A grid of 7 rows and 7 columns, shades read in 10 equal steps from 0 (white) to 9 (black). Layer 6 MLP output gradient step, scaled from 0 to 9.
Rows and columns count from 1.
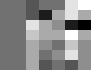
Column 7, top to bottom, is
0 3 9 3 4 4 4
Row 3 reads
5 5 1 3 4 8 9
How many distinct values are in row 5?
4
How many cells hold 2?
2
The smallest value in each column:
5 5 1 3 3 0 0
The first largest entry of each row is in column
3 4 7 1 1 1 4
